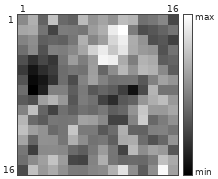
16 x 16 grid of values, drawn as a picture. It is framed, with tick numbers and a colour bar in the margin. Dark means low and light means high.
Stripes: none. Histogram: bell-shaped. Mirror symmetry: none. Ninth with the lowest average: middle left. Ninth with the highest average: top middle.
